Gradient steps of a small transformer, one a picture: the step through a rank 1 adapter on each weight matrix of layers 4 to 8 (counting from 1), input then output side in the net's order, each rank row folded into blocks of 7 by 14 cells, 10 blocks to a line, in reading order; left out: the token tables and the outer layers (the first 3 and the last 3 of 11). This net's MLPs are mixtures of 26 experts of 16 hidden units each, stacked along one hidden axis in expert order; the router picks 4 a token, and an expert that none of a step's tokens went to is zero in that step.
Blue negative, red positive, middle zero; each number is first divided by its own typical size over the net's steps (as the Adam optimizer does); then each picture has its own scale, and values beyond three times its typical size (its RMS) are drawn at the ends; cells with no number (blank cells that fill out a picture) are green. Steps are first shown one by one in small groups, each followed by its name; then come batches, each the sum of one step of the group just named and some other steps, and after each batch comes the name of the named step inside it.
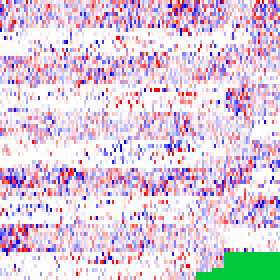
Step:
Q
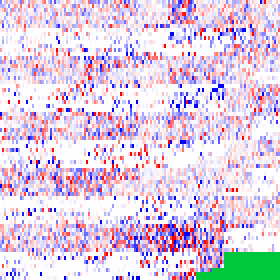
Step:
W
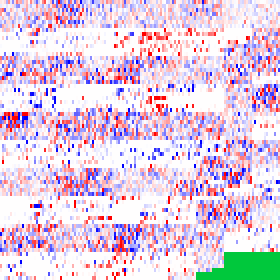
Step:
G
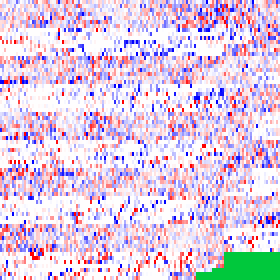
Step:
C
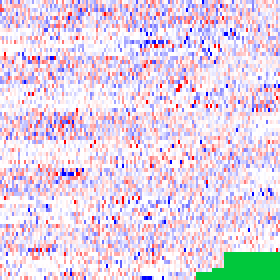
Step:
C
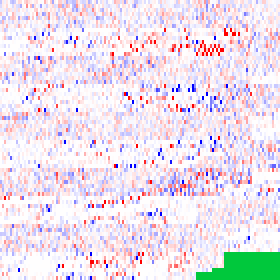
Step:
G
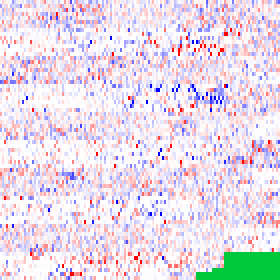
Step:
C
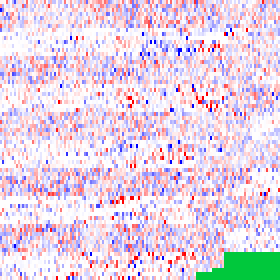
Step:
Q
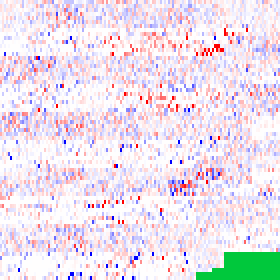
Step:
G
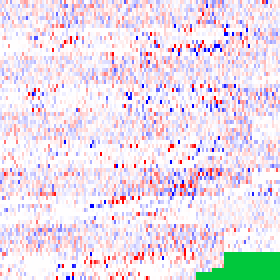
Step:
G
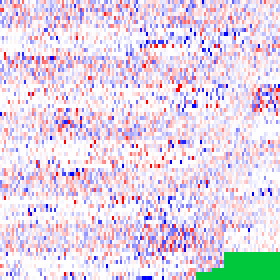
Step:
W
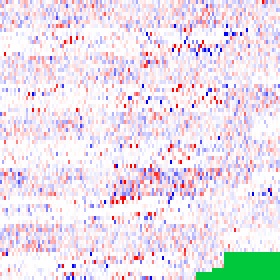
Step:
Q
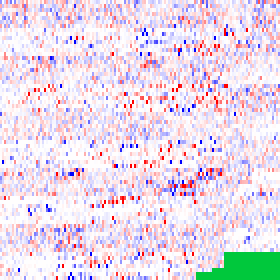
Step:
W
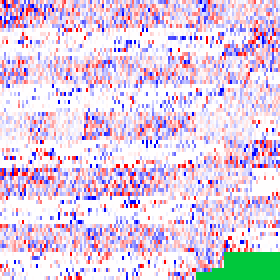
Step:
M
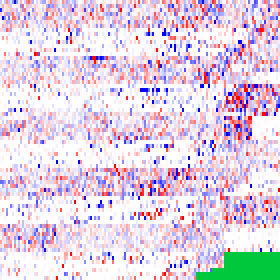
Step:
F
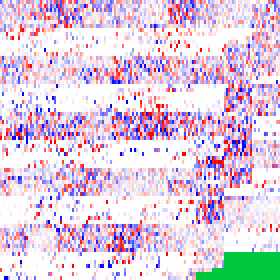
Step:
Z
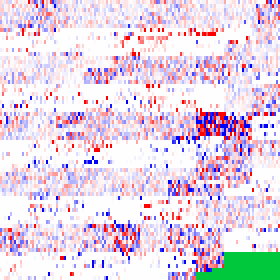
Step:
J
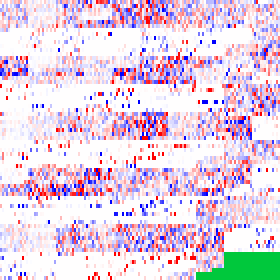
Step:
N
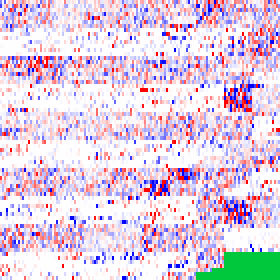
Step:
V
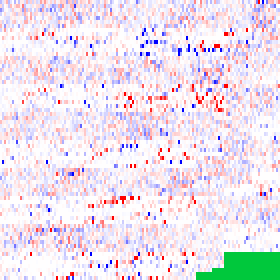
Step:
Z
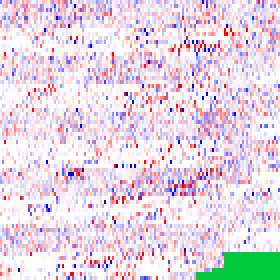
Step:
J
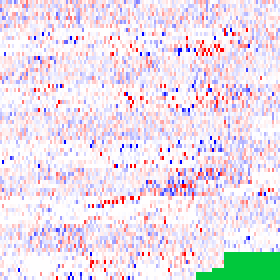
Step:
Z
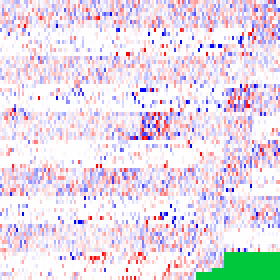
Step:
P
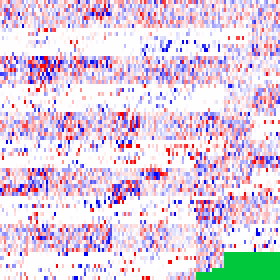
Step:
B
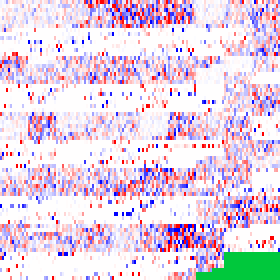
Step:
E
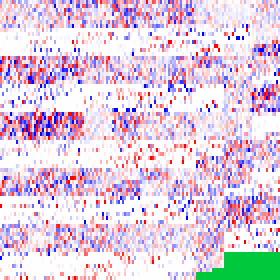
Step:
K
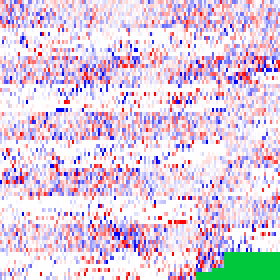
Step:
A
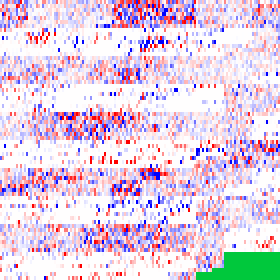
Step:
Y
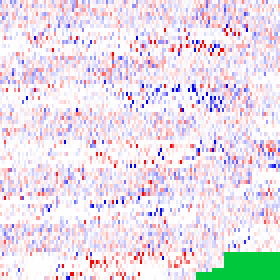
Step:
Y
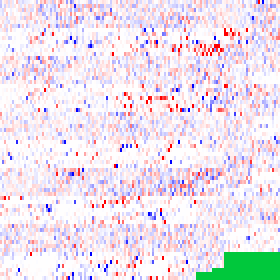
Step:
E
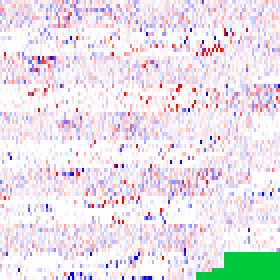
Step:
E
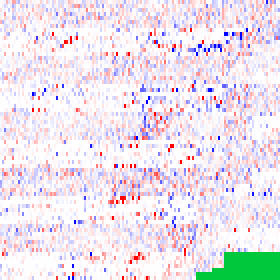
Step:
P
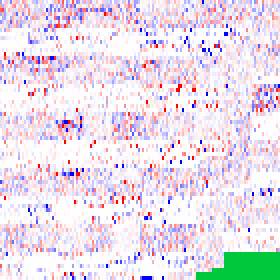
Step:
E
